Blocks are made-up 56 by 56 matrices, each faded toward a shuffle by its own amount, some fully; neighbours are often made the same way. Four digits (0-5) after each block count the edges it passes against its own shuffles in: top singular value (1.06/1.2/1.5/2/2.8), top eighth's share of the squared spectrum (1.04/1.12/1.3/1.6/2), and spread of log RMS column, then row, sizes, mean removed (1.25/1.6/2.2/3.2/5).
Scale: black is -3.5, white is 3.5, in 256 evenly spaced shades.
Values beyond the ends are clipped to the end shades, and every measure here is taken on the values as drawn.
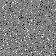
0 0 0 0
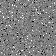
0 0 0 0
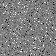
0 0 0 0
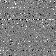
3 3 0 2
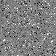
0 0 0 1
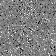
0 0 0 0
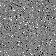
1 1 0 0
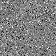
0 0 0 0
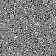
2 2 0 0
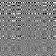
5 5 3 4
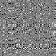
4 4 2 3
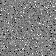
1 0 0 0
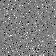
2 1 0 0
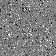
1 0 0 0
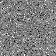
2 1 0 0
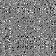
4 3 2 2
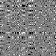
4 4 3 3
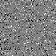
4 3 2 0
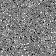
1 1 0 0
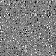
3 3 1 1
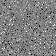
1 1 0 0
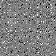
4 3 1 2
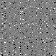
4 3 2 2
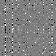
4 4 2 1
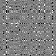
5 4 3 2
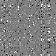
4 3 2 1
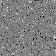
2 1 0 0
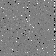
3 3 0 0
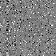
3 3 1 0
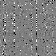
4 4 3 1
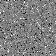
1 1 0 0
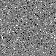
1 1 0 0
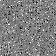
2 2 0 0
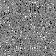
3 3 1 0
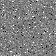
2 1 0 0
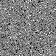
2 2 0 0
